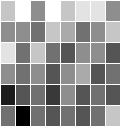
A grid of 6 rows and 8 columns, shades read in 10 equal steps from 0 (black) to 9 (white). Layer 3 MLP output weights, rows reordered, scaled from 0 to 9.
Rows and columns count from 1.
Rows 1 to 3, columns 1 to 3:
7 9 5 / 5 5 4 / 8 4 7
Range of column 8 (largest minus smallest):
4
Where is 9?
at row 1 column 2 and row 1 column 4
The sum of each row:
58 43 39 35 25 29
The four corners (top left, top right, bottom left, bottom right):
7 5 4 7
